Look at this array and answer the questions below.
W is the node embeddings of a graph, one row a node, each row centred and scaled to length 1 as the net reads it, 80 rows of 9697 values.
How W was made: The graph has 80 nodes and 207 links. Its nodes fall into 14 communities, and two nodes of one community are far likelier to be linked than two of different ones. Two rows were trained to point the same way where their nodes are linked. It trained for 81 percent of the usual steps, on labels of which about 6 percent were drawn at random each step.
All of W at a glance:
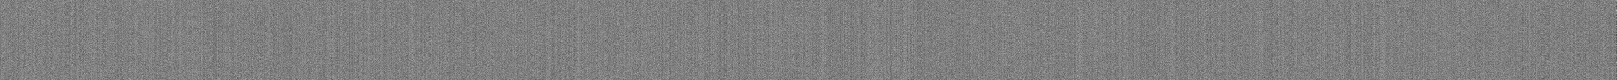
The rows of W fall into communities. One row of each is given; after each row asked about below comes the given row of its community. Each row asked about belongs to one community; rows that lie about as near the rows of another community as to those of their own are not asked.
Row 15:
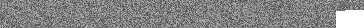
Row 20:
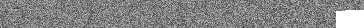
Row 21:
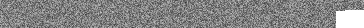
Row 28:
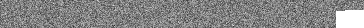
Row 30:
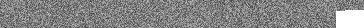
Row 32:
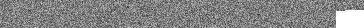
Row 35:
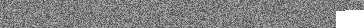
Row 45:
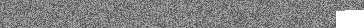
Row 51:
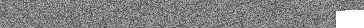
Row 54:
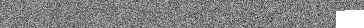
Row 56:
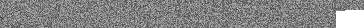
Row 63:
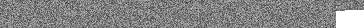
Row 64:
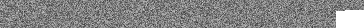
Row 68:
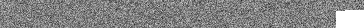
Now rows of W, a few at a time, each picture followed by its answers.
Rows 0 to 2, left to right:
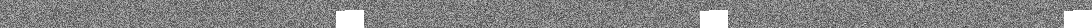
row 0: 54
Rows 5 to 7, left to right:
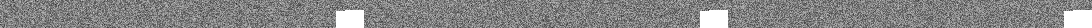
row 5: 64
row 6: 20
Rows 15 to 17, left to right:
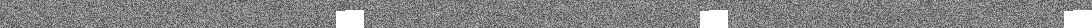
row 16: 30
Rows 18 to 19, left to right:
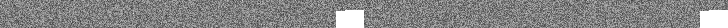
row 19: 30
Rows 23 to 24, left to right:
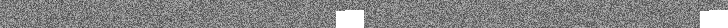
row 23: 28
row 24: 32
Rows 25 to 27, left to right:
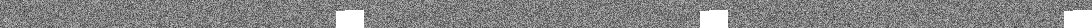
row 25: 45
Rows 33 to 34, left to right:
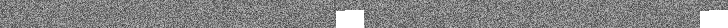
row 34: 15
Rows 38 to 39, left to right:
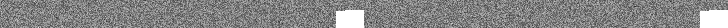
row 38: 35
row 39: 15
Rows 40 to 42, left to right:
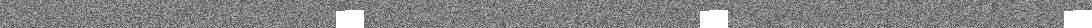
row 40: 28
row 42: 45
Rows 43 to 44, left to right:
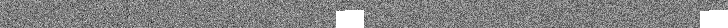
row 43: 21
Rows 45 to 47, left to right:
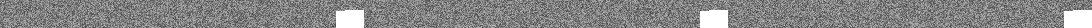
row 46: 35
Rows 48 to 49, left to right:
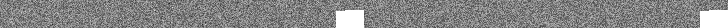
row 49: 30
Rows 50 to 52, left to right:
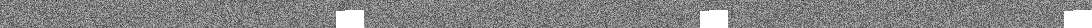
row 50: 28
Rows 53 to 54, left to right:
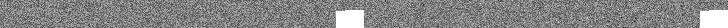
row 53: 15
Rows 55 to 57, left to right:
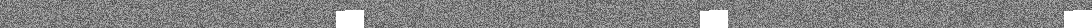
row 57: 51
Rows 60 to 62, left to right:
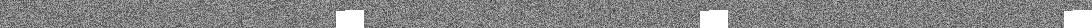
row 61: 64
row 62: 21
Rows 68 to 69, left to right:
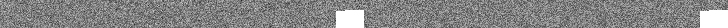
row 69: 30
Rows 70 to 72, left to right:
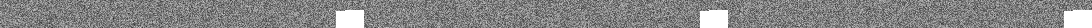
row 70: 45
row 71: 35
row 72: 32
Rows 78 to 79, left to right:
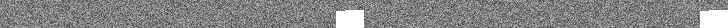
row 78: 35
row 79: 68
